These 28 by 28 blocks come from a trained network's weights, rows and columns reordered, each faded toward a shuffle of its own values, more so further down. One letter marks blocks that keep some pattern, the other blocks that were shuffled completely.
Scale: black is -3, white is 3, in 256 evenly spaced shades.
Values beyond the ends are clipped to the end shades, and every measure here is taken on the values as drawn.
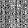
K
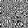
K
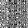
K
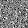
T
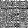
K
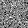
T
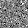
T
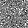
T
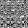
K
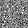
T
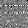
K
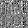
K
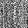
K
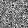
T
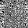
K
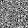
K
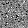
T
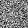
T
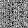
K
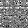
K
